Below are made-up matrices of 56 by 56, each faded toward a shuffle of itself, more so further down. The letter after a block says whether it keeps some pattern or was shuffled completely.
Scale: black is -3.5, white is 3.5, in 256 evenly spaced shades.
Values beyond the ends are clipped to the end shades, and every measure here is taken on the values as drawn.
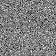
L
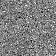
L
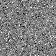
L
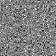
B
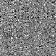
B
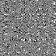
B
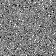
L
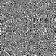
B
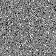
L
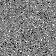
L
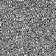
B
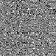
B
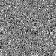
B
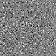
B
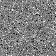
L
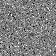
L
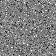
L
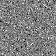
L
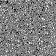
L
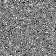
L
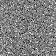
L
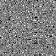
B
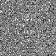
B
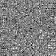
B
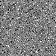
L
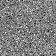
L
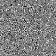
B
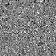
B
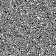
L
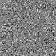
B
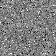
L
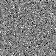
L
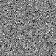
B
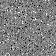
L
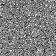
L
